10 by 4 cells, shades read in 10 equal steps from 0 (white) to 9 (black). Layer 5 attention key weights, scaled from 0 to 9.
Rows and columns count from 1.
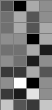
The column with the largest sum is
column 3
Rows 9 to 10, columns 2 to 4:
8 1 4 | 6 7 2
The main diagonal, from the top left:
6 3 6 3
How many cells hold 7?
4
